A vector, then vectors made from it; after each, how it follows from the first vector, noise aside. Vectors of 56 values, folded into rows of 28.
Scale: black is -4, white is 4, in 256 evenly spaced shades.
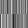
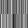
copied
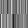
copied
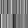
copied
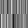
copied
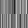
reversed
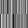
copied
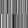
copied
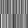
copied
